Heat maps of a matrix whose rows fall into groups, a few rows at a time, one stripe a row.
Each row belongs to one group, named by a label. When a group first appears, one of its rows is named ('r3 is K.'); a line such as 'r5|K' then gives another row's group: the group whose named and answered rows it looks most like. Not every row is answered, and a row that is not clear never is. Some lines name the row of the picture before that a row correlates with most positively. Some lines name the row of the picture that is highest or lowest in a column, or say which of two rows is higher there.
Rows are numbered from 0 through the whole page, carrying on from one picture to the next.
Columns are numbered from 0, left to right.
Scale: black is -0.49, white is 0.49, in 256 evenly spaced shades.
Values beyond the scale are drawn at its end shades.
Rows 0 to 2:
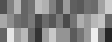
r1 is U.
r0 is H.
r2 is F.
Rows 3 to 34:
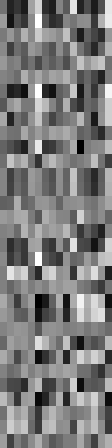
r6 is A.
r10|H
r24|U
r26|F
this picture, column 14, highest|25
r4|A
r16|A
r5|H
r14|F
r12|H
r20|A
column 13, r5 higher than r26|No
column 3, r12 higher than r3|Yes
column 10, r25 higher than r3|No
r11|A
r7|U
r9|A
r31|U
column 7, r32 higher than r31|Yes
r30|A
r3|A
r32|F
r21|A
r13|A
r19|H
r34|A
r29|H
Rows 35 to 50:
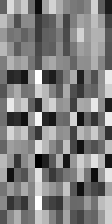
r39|F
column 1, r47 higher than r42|No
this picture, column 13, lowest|47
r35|F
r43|A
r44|F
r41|H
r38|U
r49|A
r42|F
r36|U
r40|A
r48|H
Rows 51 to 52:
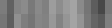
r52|H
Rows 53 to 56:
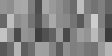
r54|F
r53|F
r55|U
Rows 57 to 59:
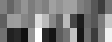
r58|H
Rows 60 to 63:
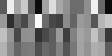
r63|U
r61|A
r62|U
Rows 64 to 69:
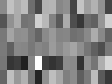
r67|H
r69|F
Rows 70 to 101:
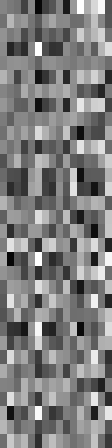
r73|A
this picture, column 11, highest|70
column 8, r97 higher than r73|Yes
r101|F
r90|H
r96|U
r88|A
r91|F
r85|H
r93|A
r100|U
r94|A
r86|A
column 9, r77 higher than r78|No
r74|F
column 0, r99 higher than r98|Yes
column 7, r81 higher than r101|No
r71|F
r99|A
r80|U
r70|U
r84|U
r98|F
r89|U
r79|H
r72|U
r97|H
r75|U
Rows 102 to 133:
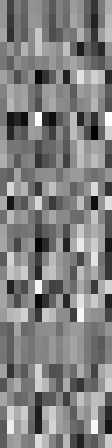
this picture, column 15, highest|110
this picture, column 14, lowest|105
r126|H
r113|U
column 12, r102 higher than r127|No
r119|U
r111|A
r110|A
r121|F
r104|A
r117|F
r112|U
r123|U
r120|F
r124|F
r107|U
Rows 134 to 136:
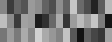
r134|A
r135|U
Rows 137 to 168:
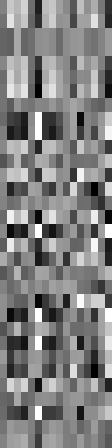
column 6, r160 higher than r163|Yes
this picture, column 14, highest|158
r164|F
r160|H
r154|F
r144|H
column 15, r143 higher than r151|No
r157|H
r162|A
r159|A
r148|H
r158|U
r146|A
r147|F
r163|A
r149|F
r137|F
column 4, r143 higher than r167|No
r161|A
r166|A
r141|F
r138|F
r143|F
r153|A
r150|A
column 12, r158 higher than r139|Yes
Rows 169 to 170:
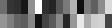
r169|A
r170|U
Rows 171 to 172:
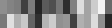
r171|U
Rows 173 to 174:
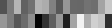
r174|U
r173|H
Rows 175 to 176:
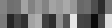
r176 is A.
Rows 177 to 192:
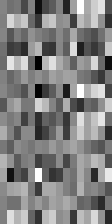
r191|H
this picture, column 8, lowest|189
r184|H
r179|A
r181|F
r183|U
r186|U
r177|U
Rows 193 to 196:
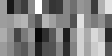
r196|U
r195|U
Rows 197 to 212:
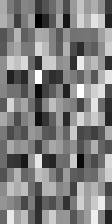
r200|H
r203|U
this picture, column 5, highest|202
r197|U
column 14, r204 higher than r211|No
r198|U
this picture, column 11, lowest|208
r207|F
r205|U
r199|H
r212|F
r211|U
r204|F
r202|A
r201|F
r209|H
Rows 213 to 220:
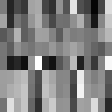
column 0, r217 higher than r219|No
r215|H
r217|A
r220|F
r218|F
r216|H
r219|F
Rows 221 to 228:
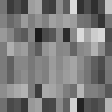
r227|F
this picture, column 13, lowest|221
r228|A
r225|H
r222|H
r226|H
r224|F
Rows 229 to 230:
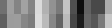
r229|H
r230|H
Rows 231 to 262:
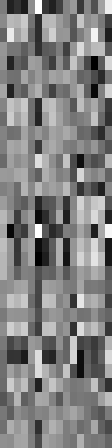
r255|A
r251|F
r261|F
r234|U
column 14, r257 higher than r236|Yes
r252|F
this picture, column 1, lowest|247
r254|F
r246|U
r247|A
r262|F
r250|U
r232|F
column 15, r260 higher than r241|Yes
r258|F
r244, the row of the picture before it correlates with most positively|229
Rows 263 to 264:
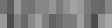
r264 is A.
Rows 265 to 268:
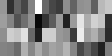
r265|A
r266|U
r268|H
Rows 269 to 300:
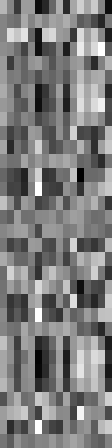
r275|U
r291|A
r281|A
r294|U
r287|U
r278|A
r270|H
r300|H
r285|F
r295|U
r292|H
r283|U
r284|H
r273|A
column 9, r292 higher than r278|Yes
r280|H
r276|U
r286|A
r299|A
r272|U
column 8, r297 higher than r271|No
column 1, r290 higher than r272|No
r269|U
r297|H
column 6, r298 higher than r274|Yes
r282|A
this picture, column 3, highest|271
